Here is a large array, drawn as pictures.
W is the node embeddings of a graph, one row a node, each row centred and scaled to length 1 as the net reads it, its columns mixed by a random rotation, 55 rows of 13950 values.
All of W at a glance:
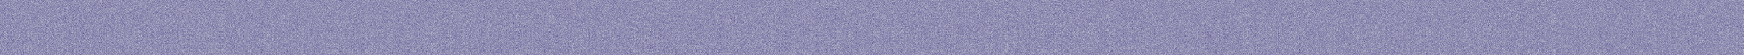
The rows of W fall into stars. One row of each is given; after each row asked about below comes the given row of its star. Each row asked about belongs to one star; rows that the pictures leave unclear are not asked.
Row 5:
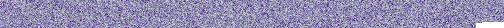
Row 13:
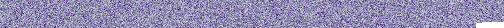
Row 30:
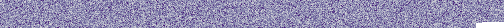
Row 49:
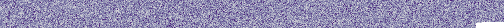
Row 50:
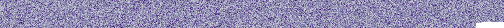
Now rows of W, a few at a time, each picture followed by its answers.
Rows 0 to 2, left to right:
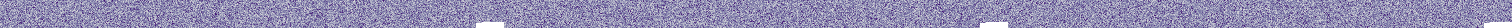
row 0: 50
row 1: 5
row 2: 13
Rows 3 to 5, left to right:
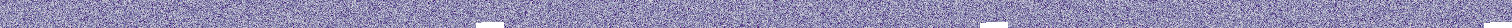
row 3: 49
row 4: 13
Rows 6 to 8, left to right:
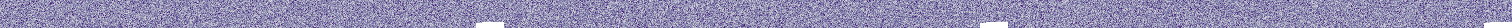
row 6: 50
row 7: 13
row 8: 49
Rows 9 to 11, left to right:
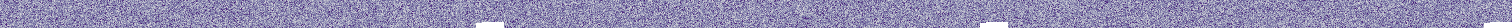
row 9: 49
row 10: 13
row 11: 50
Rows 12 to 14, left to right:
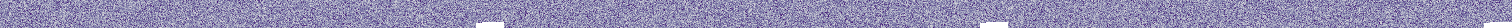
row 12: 5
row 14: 49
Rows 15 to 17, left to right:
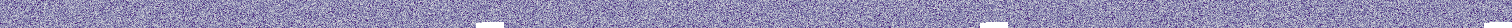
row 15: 30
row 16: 30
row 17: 50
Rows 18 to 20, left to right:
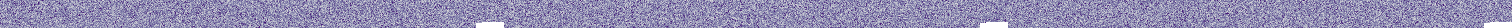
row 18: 30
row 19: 13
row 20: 50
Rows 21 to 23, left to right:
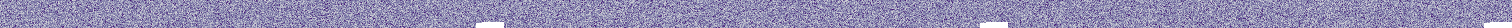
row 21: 50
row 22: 50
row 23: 30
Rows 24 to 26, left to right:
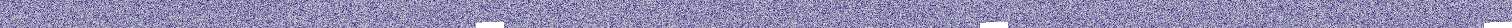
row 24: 49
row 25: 13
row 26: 13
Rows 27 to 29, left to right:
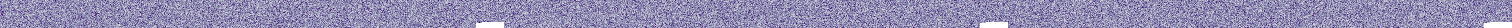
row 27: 5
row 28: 49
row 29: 30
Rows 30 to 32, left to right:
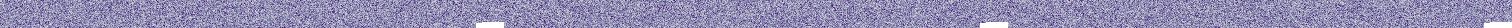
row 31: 5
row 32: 5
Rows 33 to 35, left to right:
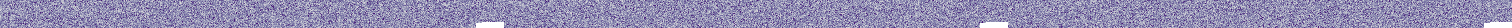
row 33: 49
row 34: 5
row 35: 50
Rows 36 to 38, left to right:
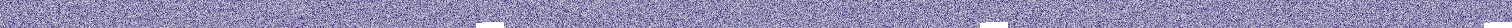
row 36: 5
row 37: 49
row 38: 49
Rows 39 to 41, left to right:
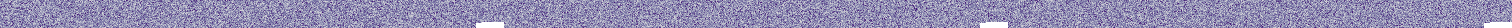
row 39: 5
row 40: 30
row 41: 13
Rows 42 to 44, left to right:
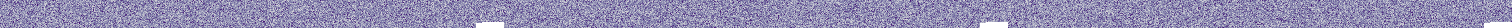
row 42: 30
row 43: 49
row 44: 50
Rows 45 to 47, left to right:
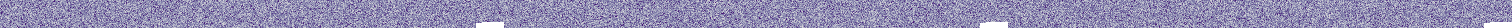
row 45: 5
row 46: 50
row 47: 5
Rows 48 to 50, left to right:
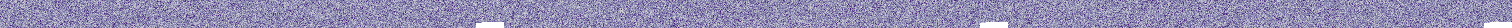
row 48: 5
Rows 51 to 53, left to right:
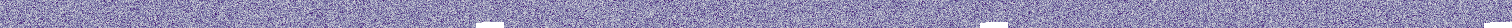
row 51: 50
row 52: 49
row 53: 13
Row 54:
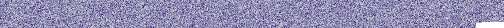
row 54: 30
